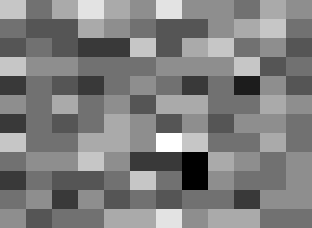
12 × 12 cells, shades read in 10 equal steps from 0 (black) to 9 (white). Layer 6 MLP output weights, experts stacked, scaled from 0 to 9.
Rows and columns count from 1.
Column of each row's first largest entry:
4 11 6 1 6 3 5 7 4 6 2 7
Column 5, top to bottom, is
6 5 2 4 4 5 6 6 5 4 3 6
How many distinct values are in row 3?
6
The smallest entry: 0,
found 2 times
